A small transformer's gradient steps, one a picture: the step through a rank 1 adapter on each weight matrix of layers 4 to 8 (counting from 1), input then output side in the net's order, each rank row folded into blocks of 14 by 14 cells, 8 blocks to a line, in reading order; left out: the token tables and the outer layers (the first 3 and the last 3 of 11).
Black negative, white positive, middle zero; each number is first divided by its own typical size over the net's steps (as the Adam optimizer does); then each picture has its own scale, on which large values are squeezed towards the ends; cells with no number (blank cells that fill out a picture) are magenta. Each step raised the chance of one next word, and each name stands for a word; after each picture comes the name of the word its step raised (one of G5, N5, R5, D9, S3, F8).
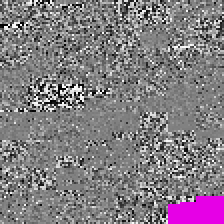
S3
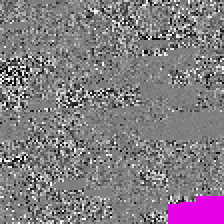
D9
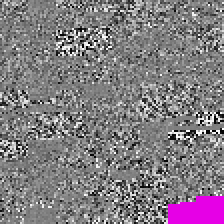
S3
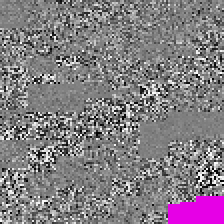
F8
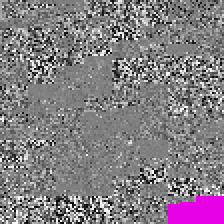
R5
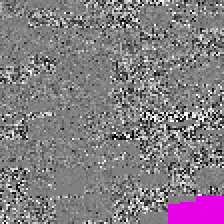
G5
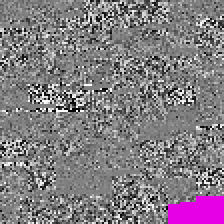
S3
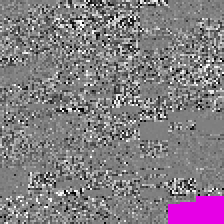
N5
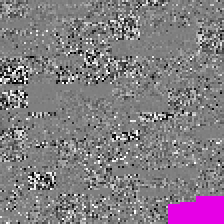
D9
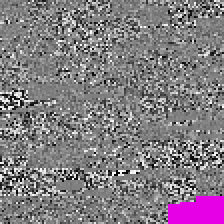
R5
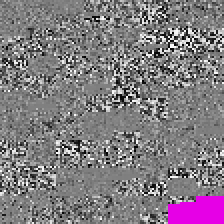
R5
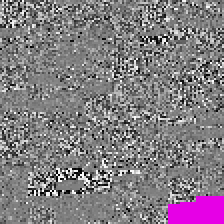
N5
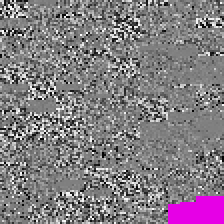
R5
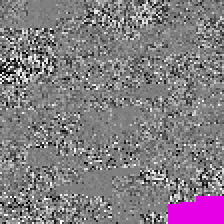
D9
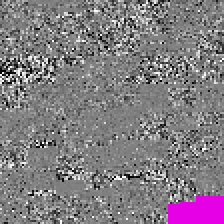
D9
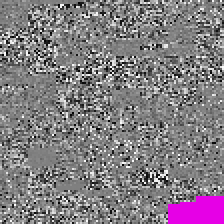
N5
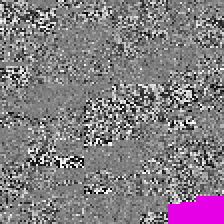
F8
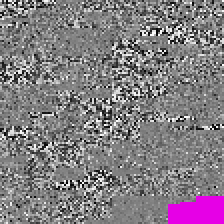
F8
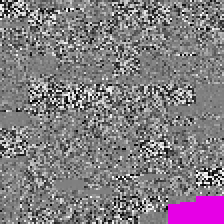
S3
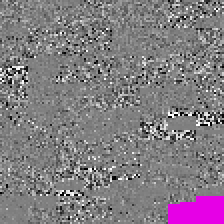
D9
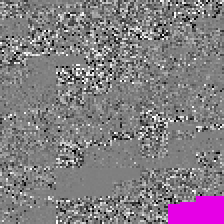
G5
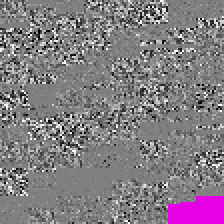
G5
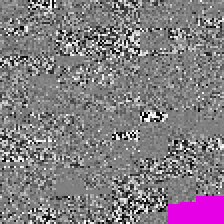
S3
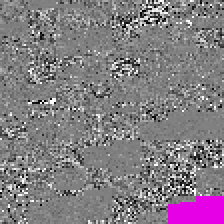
G5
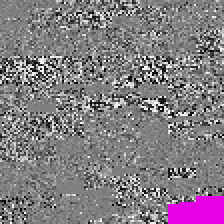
R5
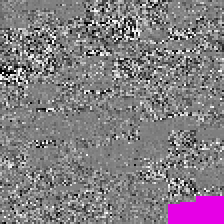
D9
